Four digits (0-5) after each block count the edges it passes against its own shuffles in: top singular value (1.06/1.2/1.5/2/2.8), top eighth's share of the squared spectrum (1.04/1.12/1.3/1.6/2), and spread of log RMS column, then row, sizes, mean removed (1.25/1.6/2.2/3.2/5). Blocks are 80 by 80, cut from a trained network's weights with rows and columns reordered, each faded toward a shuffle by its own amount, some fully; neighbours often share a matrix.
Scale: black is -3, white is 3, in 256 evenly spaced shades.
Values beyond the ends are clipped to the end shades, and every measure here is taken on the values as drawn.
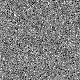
0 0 0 0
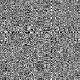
3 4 2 2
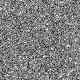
0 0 0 0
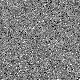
0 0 0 0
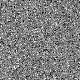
2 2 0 0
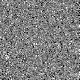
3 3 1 1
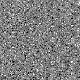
3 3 1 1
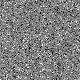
0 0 0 0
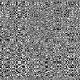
4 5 3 3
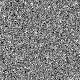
0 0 0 0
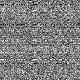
4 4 1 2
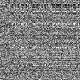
4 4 1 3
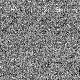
2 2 0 1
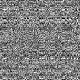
4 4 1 2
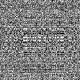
4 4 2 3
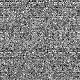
3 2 0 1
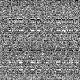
4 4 1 3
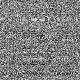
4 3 1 2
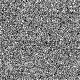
2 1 0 0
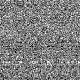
3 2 0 1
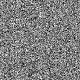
2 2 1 0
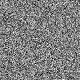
2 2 0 0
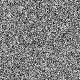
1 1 0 0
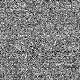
3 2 0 1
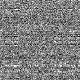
4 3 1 2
